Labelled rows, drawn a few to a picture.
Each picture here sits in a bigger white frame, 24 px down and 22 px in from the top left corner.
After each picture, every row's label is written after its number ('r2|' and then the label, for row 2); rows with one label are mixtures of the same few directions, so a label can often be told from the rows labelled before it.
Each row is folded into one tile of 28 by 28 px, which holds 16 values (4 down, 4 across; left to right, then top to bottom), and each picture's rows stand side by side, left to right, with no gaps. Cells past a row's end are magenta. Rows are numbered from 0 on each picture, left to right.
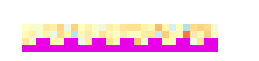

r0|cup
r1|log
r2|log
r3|log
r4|log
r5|log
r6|cup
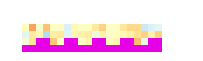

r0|log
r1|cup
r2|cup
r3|cup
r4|log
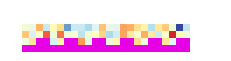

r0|log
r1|log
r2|cup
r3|cup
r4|log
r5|log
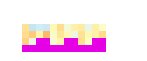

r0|log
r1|log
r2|log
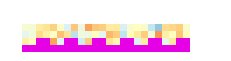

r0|cup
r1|log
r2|log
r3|cup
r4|log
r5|cup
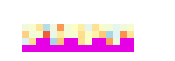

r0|log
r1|log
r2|log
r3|cup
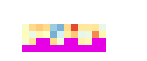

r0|log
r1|cup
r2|cup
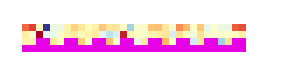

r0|cup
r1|cup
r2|log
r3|cup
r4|cup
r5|log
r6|log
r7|cup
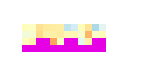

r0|cup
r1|cup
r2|log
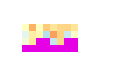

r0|log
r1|cup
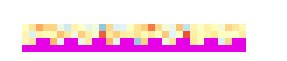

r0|log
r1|log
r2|log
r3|log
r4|cup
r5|log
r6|log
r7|log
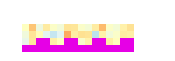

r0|log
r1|cup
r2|cup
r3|cup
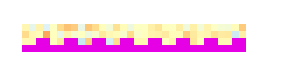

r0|log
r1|log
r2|log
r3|log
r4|cup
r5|log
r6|log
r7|cup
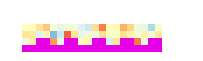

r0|cup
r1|cup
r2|cup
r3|cup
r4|cup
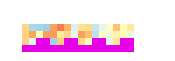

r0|log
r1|cup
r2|cup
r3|log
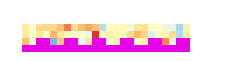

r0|log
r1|cup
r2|cup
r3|log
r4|cup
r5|cup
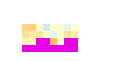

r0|cup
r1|cup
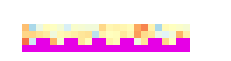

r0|log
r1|cup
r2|cup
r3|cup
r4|cup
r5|cup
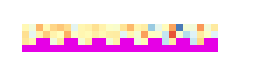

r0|log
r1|cup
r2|cup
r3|cup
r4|log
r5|log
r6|log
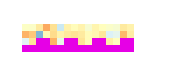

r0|cup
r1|log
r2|log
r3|cup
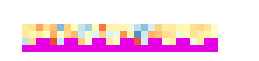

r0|cup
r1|log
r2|cup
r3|cup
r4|cup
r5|cup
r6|cup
